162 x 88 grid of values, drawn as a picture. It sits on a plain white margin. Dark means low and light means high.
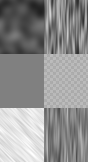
It is made of 3 by 2 panels. Panel 1,1: low, smooth. Panel 1,2: middling, streaked downward, strong in contrast. Panel 2,1: middling, flat. Panel 2,2: high, checkered, faint in contrast. Panel 3,1: very high, slanting down to the right, faint in contrast. Panel 3,2: middling, streaked downward.
